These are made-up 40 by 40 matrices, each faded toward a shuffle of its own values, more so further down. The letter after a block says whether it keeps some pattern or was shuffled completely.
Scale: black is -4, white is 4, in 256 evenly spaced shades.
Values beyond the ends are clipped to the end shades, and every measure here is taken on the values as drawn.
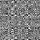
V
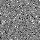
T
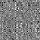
V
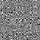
V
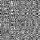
V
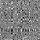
V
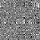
V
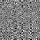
V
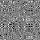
V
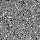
T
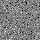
T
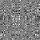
V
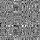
V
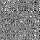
V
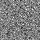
T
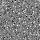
T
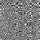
V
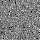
T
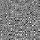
V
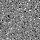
T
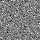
T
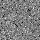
T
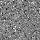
T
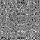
V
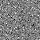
T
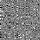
V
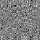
V
